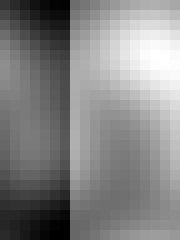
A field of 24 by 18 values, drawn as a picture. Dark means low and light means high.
Ninth with the lowest average: bottom left. Seam: vertical, 40% of the way across, the right part higher. Calmest part: middle left. Ninth with the highest average: top right. Lone odd cells: none.
